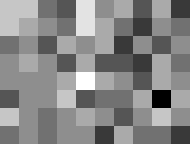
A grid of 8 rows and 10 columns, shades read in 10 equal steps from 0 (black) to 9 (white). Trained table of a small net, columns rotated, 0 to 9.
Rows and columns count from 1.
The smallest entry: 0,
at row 6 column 9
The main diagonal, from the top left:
7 6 3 3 9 4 3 4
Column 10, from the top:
2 4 5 4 5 6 5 2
